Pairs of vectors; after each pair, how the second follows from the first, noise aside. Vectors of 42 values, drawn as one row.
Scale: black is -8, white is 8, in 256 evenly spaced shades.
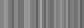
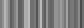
scaled up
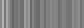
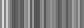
scaled up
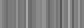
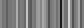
scaled up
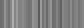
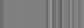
partly zeroed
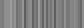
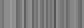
copied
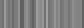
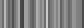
scaled up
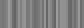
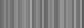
shuffled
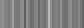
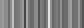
scaled up
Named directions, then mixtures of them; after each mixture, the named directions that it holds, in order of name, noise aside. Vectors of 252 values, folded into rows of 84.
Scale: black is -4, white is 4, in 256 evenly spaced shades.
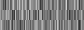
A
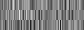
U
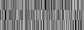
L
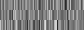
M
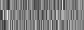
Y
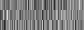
L, Y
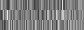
Y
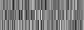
L, U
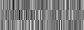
U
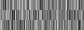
A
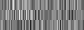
A, U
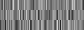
M, U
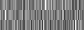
L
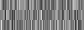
A, L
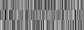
L, M
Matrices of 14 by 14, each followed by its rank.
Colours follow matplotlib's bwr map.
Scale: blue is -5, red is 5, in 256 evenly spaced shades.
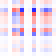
one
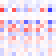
two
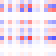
one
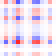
one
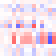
two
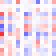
two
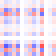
one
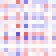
two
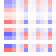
one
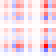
one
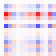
one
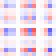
one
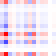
one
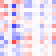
two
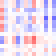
two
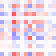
two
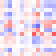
two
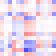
two
